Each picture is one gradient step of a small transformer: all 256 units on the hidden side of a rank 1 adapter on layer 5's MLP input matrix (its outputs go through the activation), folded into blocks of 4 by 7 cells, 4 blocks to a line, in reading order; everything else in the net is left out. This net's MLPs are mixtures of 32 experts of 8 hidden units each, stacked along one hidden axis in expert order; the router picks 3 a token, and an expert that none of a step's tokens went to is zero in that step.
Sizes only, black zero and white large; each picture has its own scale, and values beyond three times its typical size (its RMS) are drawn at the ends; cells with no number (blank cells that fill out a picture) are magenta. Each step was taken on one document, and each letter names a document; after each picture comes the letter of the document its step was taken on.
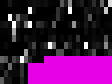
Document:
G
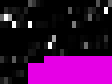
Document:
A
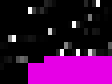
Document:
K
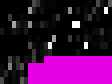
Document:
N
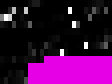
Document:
A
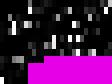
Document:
N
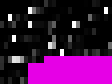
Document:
K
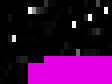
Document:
K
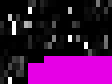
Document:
N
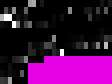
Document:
A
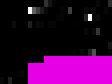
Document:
K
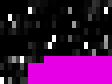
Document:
N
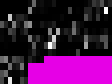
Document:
G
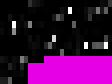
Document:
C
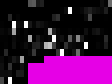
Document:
C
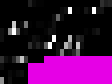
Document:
C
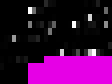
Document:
K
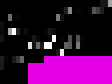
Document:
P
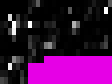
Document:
G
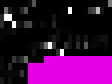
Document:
C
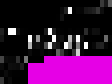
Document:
C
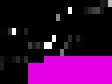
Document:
P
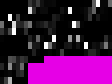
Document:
N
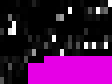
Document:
C
